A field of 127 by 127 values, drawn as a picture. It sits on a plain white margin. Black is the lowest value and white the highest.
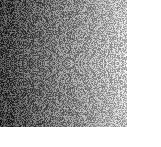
Odd rows or columns: none. Mirror symmetry: top to bottom. Slope: up to the right. Grain: fine.
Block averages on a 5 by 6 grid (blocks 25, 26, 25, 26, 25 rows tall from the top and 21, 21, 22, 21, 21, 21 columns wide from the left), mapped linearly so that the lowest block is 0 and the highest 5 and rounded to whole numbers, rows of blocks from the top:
0 1 2 3 4 5 | 0 1 2 3 4 5 | 0 1 2 3 4 5 | 0 1 2 3 4 5 | 0 1 2 3 4 5
